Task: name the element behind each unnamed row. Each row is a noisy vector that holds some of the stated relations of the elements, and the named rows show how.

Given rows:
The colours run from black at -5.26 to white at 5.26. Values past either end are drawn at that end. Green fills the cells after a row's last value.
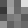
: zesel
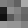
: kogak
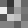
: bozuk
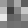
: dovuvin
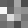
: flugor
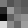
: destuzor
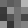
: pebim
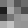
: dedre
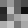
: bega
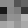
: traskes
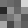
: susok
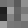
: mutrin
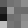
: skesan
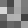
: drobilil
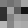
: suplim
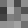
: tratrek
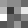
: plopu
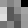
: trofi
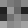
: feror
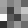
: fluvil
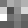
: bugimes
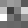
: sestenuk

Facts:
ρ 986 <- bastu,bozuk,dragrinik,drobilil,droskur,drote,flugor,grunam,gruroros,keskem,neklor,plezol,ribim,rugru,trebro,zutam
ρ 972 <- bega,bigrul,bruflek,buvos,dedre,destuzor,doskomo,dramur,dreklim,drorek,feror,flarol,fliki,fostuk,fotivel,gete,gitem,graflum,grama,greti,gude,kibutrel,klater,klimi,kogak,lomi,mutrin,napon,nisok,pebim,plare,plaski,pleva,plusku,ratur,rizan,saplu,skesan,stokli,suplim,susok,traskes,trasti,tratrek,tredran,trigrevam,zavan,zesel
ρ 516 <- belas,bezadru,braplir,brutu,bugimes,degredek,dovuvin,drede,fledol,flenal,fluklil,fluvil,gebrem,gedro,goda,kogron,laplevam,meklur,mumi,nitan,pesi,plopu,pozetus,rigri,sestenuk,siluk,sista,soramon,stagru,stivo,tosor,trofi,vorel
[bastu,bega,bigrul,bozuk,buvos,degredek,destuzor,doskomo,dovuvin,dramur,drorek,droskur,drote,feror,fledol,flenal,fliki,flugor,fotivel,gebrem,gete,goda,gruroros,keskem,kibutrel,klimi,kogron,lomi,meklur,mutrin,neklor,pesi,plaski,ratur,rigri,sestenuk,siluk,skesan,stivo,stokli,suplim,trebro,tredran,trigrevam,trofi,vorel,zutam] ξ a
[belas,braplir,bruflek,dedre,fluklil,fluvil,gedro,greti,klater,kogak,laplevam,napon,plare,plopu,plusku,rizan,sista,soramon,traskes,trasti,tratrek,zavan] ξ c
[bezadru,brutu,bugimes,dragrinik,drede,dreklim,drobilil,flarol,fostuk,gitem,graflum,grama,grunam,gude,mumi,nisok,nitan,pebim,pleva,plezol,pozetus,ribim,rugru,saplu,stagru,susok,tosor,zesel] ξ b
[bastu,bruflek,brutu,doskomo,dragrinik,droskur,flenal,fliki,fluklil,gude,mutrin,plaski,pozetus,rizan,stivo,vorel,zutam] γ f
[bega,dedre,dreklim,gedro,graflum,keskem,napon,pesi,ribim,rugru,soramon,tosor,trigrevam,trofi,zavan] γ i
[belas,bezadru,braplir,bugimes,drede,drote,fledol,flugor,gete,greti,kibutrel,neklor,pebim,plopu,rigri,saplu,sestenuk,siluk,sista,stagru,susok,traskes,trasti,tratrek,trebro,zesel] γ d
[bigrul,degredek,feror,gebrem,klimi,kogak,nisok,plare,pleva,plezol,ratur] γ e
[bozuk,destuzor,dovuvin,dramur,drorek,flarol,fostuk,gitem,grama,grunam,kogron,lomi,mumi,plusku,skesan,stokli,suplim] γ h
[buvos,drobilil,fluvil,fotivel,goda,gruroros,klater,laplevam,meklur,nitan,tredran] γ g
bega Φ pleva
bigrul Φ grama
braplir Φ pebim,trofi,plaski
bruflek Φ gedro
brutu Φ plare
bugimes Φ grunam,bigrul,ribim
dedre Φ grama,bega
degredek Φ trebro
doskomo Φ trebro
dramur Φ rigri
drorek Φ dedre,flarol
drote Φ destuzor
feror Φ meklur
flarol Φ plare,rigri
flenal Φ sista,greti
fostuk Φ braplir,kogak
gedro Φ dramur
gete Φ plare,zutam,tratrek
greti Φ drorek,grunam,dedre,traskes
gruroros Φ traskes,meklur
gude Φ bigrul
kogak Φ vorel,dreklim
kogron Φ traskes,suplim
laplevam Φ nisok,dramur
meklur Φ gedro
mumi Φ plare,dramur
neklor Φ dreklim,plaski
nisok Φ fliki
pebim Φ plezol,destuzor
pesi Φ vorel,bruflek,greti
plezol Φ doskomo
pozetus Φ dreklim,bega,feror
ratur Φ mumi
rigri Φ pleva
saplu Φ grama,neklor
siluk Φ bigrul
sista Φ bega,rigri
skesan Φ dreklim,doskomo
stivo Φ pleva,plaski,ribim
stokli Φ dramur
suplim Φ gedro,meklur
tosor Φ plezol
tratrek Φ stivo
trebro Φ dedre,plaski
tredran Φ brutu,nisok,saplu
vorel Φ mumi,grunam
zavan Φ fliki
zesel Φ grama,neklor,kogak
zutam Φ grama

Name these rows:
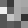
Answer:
dragrinik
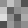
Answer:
vorel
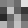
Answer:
flarol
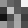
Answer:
nisok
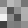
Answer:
flenal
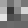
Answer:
gebrem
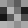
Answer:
pleva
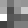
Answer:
nitan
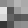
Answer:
pozetus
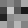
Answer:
stokli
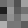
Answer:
kibutrel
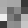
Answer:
meklur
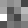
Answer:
goda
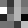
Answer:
plezol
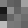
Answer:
klimi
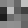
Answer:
ratur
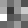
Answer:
soramon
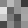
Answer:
stivo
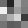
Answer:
rugru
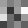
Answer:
fluklil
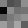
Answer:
napon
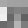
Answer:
mumi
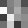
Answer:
zutam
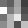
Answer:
ribim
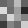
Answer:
gruroros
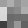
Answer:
brutu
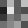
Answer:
tredran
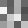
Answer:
grunam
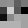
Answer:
dramur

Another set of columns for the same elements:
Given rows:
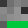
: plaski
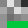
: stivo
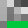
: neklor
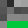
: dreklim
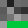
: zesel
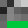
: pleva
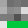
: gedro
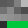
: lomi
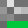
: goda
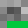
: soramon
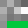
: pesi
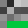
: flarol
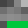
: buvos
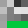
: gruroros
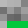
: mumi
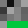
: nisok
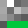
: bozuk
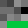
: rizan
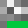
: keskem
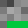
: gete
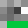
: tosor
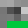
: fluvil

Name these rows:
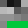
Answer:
suplim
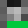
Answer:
bigrul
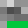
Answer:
drobilil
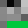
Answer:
feror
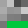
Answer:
kogron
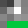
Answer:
bega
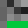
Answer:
traskes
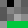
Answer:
dedre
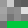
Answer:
siluk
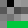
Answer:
tratrek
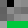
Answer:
zavan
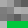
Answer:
laplevam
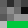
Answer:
gude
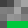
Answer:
trigrevam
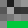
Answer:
fostuk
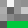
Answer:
flugor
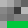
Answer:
bugimes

